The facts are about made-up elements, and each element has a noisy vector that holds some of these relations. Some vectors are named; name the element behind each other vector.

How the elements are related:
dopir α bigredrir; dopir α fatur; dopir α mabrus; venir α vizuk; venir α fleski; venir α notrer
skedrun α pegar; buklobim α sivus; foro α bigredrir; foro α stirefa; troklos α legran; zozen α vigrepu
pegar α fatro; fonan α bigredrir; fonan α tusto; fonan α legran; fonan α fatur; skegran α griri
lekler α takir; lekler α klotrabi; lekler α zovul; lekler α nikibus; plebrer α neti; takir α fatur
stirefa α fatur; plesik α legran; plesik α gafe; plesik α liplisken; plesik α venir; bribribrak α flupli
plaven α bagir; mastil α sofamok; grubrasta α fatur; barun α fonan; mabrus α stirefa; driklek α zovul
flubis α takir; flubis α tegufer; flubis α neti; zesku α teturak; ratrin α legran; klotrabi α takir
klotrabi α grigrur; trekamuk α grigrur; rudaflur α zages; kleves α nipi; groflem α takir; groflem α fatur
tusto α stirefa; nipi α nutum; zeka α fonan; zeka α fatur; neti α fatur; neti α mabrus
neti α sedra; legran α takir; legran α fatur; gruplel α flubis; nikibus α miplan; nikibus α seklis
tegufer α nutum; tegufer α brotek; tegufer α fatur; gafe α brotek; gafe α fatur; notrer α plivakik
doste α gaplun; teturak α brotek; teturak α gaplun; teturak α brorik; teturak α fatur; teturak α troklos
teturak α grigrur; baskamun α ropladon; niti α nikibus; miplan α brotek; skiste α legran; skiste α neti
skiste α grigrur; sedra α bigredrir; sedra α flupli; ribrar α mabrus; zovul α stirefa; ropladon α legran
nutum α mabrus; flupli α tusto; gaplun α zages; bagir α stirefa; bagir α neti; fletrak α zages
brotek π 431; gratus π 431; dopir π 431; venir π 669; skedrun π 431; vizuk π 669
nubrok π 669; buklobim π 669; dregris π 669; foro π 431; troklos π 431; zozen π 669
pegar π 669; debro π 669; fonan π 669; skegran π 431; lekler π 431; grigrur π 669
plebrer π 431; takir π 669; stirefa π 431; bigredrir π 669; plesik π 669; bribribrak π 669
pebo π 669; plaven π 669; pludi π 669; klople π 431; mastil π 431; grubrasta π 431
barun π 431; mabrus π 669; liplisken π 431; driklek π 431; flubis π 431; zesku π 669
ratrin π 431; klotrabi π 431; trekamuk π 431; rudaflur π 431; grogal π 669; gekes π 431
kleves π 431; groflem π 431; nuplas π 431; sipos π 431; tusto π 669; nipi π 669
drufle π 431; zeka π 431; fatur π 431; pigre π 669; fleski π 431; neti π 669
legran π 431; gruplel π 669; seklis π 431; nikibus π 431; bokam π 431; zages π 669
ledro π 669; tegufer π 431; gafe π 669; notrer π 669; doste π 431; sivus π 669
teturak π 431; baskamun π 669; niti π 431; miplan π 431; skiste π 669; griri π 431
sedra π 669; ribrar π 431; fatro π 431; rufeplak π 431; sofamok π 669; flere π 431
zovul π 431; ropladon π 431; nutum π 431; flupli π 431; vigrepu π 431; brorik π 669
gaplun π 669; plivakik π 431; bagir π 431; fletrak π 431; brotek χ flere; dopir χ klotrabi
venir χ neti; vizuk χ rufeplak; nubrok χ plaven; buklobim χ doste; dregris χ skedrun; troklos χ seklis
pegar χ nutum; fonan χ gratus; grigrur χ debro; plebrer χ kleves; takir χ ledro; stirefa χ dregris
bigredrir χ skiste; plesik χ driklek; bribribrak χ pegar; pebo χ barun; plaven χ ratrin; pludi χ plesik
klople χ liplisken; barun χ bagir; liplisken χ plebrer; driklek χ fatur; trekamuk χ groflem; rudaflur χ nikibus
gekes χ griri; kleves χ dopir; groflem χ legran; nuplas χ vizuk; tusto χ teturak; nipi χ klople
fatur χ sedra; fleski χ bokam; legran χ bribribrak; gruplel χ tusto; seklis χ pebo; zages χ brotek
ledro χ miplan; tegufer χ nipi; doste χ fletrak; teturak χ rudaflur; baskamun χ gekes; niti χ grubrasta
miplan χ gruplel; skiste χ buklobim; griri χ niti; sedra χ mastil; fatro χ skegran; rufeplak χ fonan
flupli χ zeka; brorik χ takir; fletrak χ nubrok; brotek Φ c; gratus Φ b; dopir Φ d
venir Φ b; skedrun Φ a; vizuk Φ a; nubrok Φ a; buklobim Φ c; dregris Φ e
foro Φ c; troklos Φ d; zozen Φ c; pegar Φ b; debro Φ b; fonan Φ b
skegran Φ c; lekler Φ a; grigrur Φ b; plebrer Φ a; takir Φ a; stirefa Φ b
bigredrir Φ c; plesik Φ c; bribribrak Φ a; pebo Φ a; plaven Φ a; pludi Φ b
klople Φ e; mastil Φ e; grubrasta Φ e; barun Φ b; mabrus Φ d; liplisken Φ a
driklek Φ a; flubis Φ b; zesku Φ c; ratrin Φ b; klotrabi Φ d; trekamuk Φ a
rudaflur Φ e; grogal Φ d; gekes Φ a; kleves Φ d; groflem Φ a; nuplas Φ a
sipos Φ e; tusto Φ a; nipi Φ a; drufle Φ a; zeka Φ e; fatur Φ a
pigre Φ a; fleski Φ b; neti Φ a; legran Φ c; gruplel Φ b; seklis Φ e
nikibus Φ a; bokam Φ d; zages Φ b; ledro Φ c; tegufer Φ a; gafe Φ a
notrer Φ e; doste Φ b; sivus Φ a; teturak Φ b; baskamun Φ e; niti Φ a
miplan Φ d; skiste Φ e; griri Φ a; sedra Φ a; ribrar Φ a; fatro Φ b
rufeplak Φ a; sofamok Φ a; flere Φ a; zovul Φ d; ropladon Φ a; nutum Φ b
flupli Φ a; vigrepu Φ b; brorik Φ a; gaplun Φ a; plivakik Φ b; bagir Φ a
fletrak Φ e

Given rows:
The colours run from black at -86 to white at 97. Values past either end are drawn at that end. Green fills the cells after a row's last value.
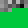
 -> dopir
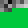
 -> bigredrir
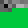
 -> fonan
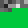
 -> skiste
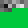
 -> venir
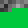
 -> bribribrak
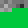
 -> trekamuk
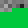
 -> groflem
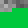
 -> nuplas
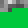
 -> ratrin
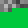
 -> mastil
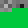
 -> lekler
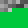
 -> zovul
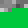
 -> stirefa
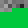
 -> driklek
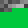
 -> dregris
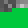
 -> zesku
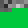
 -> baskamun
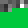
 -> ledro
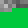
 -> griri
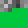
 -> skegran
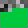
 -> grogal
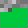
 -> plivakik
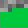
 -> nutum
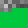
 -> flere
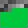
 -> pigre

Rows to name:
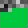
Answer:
mabrus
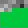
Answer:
tegufer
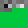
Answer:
pludi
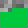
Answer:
doste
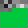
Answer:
grigrur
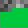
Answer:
gafe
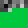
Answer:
takir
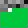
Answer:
miplan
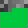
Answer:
plaven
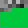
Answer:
klotrabi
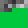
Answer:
buklobim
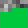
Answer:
fletrak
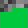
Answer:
gaplun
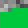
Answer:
klople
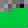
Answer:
plebrer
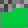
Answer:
nipi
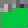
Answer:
seklis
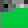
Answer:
gruplel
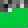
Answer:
brorik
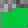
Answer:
sipos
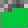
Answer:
foro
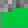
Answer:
gratus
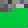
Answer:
vizuk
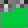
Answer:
rudaflur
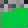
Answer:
teturak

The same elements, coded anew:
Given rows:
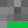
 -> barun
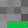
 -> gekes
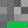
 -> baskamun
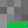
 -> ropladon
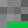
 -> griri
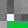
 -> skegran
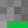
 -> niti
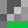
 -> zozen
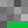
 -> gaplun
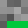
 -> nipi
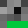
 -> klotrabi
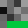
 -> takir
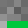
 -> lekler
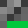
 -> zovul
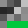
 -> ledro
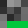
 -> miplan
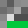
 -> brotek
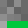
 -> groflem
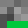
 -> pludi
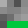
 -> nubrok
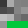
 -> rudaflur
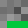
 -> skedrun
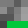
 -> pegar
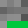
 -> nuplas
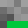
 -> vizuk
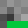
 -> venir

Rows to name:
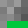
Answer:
liplisken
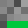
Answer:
dregris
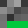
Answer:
troklos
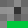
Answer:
ratrin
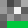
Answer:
bigredrir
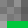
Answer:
trekamuk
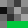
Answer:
brorik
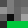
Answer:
mabrus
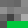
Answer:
fonan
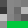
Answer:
nikibus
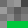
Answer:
doste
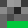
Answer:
bokam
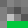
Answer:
mastil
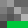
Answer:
zages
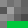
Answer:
fatur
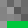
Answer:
plebrer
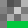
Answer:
zesku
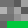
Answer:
skiste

